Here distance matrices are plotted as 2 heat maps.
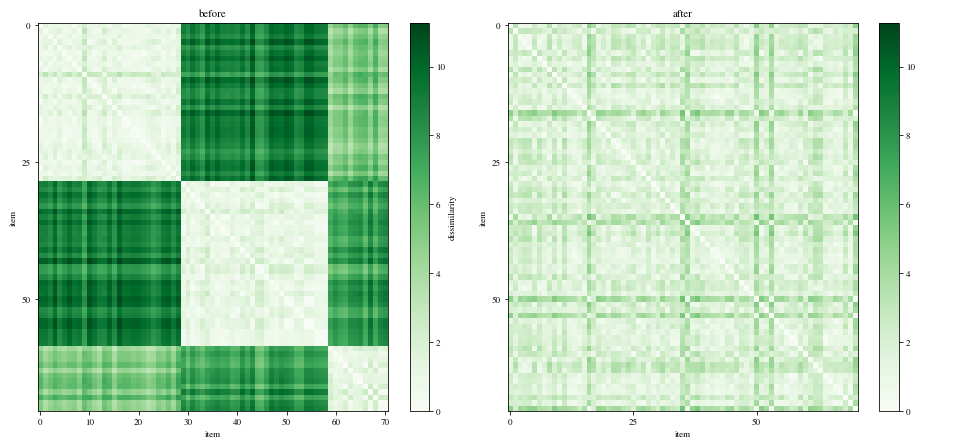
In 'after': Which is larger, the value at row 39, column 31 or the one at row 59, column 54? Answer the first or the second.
the second
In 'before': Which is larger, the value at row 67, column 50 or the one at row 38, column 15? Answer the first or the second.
the first
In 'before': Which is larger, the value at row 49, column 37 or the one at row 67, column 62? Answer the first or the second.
the second
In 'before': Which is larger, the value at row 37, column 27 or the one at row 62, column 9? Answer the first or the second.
the first
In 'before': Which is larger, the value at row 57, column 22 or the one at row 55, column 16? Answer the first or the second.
the second
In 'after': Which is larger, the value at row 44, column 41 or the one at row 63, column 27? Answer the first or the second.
the second
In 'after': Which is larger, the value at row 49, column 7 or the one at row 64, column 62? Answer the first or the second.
the second
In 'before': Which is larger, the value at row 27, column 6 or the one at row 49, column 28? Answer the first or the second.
the second
